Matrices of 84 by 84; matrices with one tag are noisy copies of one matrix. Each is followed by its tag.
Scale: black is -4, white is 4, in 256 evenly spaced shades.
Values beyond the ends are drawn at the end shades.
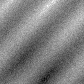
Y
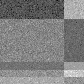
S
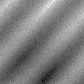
Y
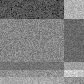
S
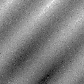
Y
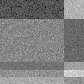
S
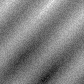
Y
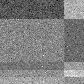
S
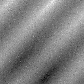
Y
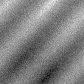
Y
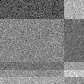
S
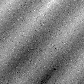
Y
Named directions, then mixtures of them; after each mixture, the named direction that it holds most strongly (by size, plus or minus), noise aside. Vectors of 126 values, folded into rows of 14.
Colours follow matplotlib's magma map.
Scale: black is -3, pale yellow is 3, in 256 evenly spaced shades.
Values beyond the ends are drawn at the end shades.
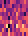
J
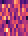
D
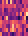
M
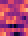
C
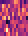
D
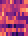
C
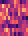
D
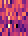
J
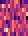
D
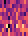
J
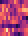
C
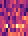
J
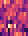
J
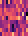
M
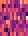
D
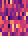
M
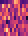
D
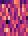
D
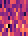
J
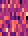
M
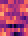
C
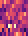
J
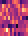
D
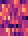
D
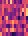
M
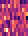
D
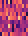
M
